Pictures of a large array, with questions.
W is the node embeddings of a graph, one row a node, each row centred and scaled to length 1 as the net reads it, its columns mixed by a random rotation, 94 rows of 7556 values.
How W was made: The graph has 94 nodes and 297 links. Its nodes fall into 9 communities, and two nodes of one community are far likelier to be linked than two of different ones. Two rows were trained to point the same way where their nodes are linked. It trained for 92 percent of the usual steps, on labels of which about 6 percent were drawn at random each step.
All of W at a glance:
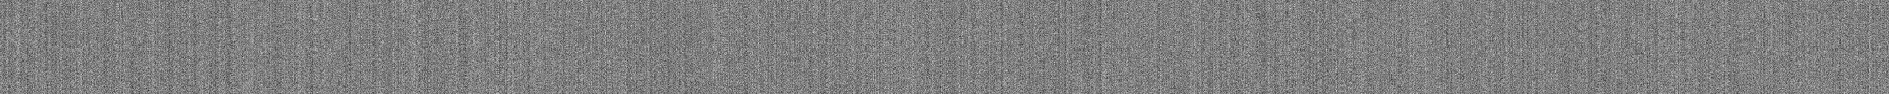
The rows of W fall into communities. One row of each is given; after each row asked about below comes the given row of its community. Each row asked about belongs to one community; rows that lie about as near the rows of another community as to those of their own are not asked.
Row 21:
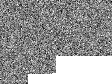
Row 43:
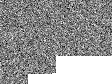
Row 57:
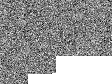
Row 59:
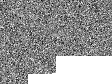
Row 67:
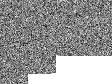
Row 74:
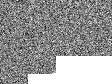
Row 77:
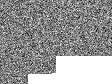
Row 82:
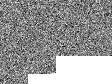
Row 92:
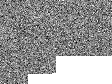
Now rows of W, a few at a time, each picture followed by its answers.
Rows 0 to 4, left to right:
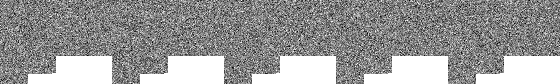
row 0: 57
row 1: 92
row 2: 74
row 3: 59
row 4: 77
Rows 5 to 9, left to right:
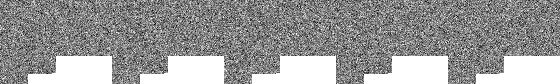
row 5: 74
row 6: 77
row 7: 43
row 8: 77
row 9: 77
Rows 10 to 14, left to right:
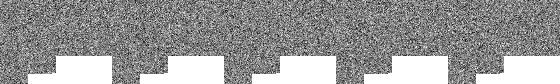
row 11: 57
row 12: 57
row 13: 92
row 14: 77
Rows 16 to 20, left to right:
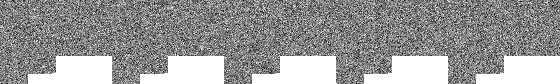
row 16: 92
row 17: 92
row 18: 74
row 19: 82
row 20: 43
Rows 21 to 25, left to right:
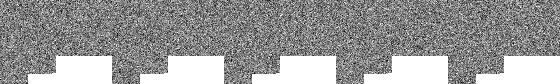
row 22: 67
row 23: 59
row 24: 92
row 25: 77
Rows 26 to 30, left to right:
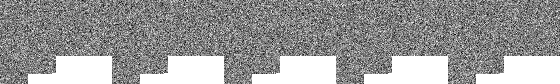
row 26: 67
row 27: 59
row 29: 77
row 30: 82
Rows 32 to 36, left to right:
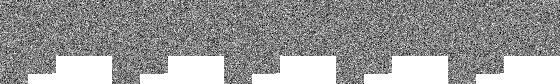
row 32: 43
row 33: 74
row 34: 43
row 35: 59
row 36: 92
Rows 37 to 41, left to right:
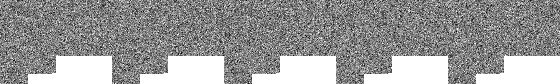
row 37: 67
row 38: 82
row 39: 67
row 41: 43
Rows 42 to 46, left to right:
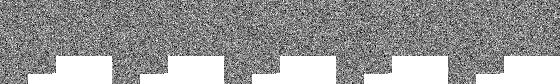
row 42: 43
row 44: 92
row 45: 43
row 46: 77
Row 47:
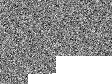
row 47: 77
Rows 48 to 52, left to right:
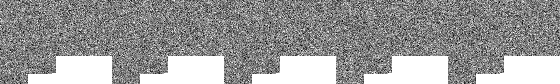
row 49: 74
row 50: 74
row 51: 92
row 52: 67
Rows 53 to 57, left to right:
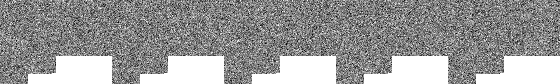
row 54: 74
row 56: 82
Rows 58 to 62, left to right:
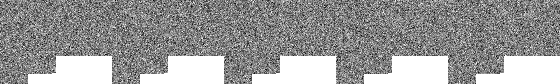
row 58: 59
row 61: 92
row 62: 74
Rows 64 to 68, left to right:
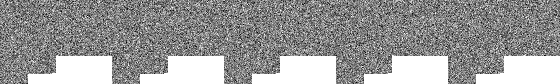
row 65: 92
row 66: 57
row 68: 21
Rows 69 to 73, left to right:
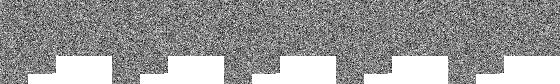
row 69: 43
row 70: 77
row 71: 57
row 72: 57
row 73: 43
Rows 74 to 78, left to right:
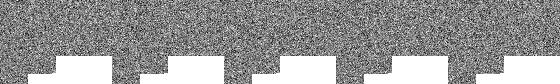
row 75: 57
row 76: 92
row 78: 74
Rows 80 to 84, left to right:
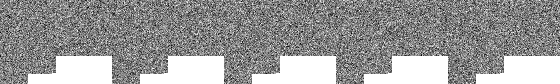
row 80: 57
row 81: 67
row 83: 82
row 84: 67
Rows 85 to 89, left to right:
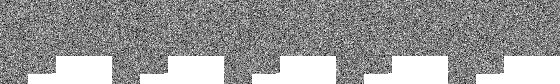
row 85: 59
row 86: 57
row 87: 57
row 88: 43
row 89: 59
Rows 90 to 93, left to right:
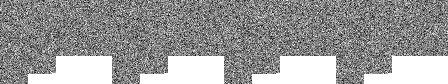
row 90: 21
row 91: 57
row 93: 43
